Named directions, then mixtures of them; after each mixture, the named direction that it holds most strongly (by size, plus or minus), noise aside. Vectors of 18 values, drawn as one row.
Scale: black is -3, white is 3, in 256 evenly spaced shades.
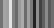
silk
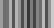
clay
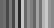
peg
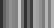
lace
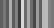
peg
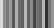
clay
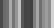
lace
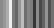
silk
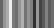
silk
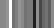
silk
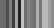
peg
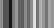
silk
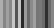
peg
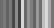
peg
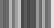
clay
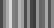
silk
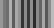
clay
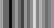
silk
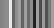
clay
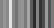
silk
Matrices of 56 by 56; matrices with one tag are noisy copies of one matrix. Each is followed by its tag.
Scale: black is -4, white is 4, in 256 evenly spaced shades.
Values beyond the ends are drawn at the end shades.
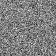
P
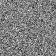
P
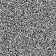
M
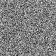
M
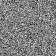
P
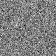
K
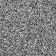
P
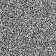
M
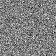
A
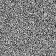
A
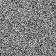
P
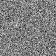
K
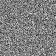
A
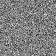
A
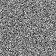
M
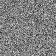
A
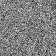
P
